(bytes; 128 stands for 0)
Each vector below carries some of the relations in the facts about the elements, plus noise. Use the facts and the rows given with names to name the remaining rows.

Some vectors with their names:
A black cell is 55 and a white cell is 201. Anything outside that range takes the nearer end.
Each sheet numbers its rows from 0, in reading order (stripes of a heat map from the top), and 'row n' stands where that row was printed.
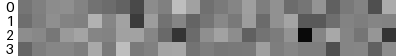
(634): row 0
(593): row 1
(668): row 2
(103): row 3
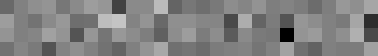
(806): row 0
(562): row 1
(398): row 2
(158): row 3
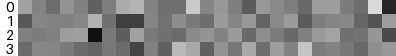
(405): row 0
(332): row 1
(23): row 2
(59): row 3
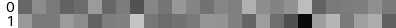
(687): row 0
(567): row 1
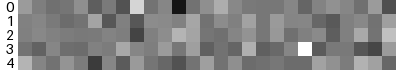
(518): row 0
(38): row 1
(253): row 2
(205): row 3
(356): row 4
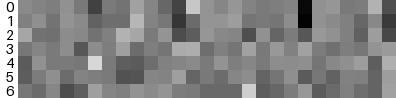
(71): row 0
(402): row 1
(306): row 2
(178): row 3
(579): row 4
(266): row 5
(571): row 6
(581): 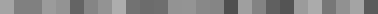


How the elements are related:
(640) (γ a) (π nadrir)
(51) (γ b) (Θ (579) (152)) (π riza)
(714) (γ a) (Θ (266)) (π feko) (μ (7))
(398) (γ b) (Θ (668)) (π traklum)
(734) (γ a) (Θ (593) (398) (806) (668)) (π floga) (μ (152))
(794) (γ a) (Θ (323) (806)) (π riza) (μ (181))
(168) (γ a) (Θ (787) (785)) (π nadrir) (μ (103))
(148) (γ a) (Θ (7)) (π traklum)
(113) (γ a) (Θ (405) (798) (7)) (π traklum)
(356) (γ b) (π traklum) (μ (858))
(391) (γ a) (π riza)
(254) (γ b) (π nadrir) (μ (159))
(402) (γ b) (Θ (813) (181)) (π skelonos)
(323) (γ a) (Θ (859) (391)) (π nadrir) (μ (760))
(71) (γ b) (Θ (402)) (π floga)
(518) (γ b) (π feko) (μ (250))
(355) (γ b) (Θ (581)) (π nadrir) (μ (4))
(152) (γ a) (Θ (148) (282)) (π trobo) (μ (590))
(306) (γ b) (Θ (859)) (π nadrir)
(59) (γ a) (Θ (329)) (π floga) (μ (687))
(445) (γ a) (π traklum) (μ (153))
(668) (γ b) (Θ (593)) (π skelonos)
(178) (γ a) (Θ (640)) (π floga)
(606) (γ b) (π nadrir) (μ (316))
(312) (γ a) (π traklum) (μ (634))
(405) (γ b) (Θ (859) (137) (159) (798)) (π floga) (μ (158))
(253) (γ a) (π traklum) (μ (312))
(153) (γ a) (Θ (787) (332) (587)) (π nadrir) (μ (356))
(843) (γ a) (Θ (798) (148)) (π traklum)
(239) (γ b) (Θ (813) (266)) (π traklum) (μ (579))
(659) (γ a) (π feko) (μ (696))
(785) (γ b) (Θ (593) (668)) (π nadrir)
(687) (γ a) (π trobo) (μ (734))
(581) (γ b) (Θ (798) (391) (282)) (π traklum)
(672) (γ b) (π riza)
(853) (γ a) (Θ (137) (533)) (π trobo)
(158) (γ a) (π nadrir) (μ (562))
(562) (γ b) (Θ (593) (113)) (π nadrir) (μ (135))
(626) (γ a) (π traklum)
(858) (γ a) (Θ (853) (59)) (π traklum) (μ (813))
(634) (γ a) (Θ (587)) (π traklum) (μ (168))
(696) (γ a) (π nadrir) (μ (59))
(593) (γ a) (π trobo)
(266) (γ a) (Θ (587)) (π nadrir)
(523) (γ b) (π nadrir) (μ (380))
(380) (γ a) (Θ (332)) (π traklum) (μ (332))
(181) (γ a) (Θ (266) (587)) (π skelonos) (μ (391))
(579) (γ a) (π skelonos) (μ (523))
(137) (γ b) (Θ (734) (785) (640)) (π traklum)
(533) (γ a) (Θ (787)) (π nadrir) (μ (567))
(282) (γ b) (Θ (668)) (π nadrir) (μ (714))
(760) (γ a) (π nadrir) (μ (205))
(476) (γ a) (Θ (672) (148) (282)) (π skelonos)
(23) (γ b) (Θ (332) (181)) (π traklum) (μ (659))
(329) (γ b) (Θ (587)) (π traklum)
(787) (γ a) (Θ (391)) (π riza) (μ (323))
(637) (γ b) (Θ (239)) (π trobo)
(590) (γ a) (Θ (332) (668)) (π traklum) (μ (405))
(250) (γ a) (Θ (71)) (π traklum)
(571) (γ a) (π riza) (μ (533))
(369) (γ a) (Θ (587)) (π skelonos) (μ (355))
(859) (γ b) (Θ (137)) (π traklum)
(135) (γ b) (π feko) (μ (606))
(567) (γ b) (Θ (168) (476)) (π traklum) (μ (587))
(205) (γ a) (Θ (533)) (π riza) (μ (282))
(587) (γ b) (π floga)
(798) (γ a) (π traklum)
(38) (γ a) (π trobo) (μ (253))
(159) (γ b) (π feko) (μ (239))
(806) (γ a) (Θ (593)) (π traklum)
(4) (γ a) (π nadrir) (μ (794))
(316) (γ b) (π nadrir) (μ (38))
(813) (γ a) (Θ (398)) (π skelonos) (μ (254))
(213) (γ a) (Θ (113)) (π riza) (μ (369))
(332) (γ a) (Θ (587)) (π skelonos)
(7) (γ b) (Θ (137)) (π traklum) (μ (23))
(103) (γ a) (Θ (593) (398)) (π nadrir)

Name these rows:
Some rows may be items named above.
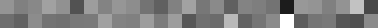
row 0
(398)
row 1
(205)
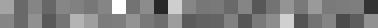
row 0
(51)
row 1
(391)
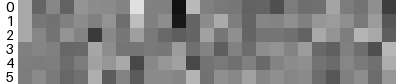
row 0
(672)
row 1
(159)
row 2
(356)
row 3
(4)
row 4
(640)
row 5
(38)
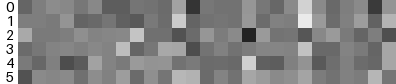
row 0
(153)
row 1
(858)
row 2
(355)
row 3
(323)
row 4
(571)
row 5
(734)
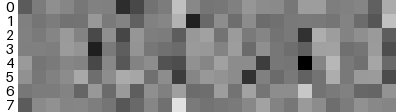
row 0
(380)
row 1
(533)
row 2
(239)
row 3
(23)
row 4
(587)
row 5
(282)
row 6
(853)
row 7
(590)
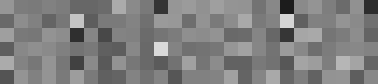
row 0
(637)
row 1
(152)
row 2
(329)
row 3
(590)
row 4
(356)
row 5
(813)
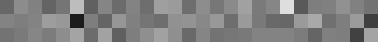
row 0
(152)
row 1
(23)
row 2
(168)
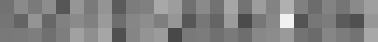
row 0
(178)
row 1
(787)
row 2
(640)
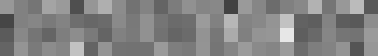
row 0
(7)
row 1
(714)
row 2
(659)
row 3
(476)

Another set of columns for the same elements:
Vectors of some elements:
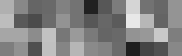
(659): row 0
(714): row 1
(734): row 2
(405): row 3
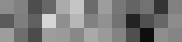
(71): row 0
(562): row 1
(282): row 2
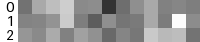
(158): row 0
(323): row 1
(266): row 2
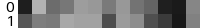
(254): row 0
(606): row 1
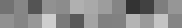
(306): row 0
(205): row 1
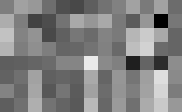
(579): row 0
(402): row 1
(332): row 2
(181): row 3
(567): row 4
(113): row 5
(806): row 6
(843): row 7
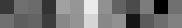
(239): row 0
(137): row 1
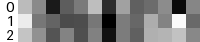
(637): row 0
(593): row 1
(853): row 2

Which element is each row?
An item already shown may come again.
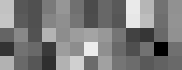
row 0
(714)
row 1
(714)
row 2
(355)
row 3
(239)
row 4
(587)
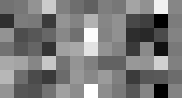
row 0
(168)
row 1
(356)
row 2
(7)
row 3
(329)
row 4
(734)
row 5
(668)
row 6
(23)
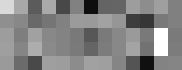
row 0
(152)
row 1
(672)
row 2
(640)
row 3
(640)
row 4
(282)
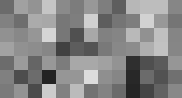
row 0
(153)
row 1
(590)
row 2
(205)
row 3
(476)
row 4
(51)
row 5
(398)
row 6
(405)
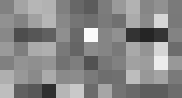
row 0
(571)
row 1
(533)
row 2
(7)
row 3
(787)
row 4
(178)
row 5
(59)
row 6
(587)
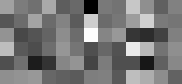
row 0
(38)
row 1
(380)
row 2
(7)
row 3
(714)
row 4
(159)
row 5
(813)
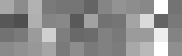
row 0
(391)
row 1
(634)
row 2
(168)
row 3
(103)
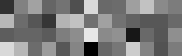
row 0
(858)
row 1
(587)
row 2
(581)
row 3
(687)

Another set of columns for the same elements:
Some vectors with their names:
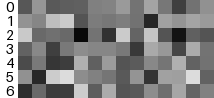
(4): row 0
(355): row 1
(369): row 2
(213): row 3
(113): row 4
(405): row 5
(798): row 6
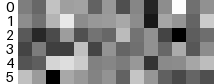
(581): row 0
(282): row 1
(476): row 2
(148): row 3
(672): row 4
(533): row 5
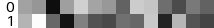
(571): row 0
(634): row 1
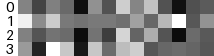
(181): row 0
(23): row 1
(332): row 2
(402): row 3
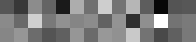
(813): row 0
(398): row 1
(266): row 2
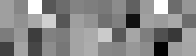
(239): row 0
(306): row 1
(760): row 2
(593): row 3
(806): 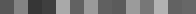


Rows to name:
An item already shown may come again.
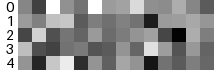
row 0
(71)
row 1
(355)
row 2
(38)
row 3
(59)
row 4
(668)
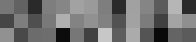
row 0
(178)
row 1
(391)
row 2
(332)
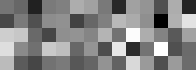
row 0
(178)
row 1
(152)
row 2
(714)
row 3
(567)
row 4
(59)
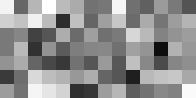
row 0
(587)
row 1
(637)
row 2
(659)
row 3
(853)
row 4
(153)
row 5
(159)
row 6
(51)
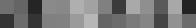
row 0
(178)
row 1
(640)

